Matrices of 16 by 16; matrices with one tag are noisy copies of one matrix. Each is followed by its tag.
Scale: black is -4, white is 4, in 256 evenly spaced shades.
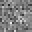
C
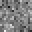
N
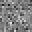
C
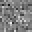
C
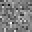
C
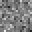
N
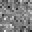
N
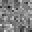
N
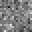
N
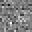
C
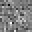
C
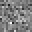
C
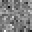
N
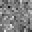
N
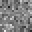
N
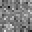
N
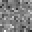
N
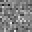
C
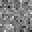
N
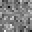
N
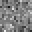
N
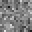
N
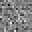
C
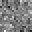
N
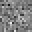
C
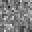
N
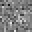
C
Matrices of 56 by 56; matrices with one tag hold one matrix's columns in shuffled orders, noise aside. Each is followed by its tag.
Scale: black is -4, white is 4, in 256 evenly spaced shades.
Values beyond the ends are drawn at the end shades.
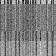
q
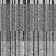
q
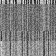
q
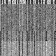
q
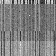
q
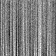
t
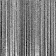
t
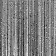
t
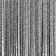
t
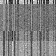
q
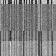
q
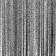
t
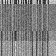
q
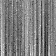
t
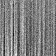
t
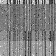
q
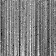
t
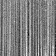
t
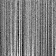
t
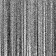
t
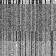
q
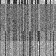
q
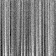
t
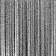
t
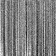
t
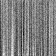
t
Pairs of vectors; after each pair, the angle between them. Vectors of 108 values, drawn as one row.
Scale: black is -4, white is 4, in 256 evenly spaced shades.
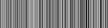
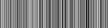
nearly parallel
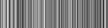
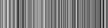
nearly parallel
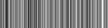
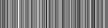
orthogonal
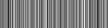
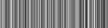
partly aligned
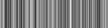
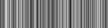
nearly opposite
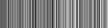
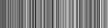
nearly parallel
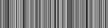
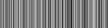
partly aligned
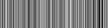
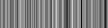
orthogonal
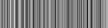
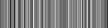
nearly opposite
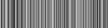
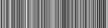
partly aligned
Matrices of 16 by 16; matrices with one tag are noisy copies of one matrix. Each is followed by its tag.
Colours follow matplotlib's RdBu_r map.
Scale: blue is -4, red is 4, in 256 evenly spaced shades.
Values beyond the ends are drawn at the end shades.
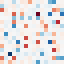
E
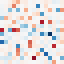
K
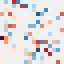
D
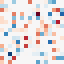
E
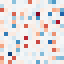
E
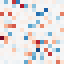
D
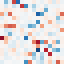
D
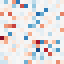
D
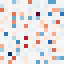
E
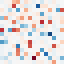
K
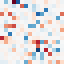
D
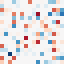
E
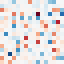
E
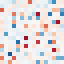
E
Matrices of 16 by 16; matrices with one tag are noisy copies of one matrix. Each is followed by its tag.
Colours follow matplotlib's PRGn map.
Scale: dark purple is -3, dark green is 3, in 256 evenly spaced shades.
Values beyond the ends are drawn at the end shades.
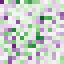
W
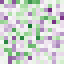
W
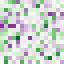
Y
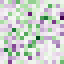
W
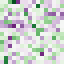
Y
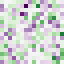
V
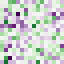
Y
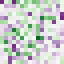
W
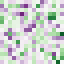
V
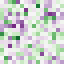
Y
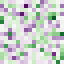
V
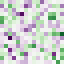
V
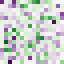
W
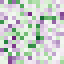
W
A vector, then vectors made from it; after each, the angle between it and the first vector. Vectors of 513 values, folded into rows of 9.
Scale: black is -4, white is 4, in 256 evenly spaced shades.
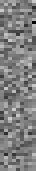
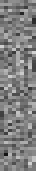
partly aligned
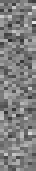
nearly opposite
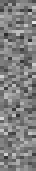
nearly opposite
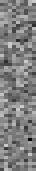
orthogonal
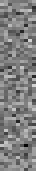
partly aligned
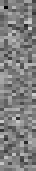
orthogonal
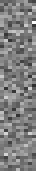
nearly opposite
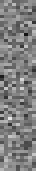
partly aligned
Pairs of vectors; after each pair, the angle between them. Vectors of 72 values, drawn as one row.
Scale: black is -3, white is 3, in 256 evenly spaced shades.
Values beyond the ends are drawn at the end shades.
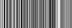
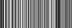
nearly opposite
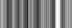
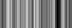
nearly opposite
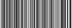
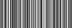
partly opposed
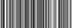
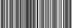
partly aligned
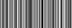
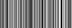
nearly parallel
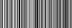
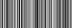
nearly parallel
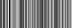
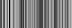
nearly parallel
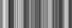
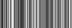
partly opposed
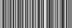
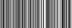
partly aligned
